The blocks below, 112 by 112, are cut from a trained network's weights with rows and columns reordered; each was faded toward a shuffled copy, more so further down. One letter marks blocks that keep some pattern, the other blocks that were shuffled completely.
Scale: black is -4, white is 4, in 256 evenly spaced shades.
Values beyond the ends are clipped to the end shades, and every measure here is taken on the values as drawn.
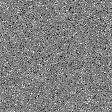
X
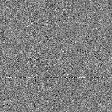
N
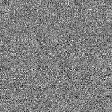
N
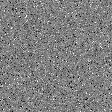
X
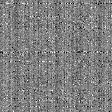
N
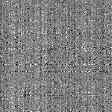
N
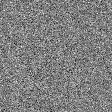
X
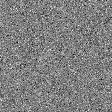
X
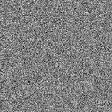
N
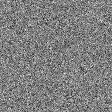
X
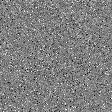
X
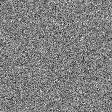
X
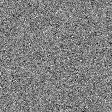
X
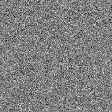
N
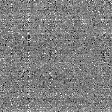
N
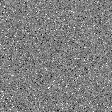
X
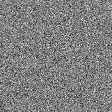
N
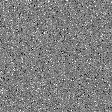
X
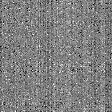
N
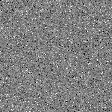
X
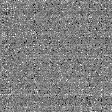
N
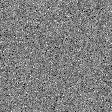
X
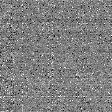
N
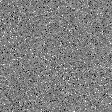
X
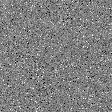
X
